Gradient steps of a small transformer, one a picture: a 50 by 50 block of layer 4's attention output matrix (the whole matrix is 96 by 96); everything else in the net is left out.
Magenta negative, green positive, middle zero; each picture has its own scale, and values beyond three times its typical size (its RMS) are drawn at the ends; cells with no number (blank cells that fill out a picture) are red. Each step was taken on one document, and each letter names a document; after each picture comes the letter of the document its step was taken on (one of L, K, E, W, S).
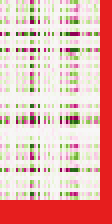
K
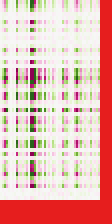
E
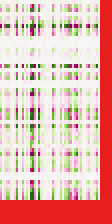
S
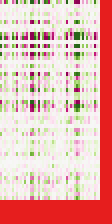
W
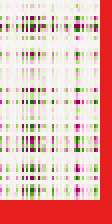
W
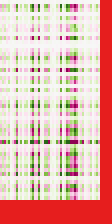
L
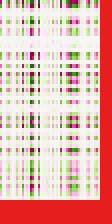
S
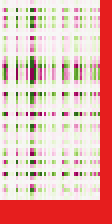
E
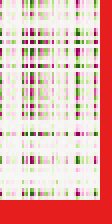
W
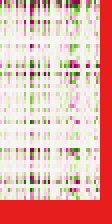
S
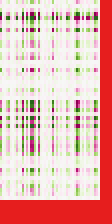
W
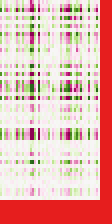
S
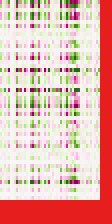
L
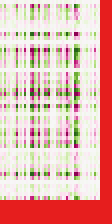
L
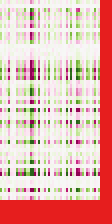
K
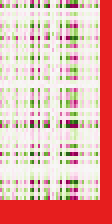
L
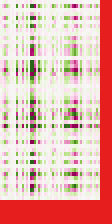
E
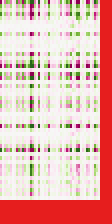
S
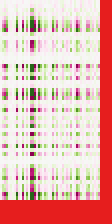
E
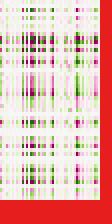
W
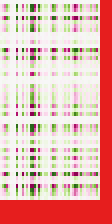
E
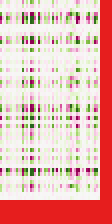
S
